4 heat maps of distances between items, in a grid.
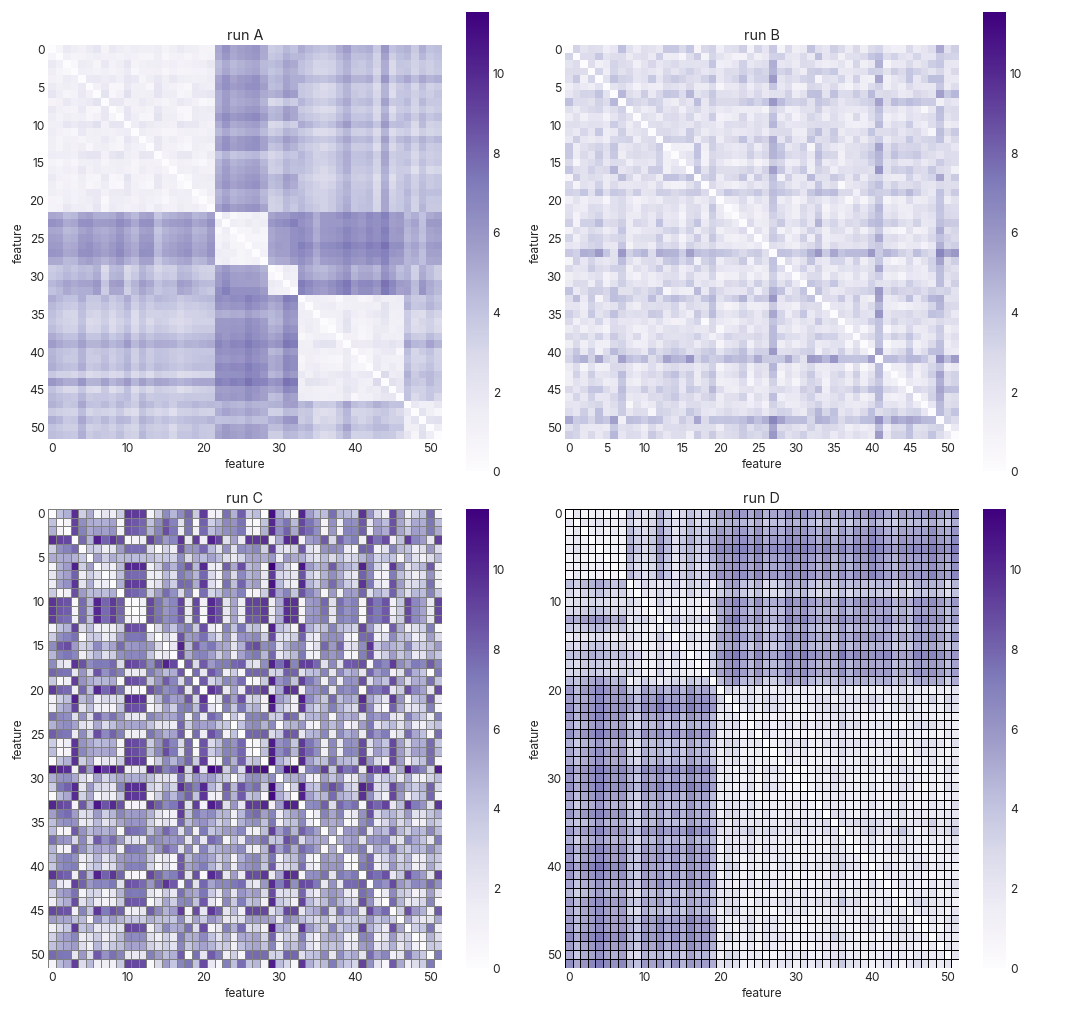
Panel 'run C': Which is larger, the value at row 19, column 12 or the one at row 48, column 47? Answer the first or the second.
the first
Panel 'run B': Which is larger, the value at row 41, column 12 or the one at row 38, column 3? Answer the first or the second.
the first
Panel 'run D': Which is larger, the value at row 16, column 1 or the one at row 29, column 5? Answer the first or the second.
the second
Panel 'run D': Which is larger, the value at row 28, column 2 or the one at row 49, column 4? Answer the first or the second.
the second
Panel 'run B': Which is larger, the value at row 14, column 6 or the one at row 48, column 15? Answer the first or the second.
the first
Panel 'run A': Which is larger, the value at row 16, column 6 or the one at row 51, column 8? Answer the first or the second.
the second
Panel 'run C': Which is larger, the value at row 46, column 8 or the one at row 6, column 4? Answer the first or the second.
the first
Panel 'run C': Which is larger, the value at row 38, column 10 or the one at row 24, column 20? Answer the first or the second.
the first
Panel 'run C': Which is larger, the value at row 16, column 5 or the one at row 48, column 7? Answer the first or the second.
the first
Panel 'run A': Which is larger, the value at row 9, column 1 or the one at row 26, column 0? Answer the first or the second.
the second
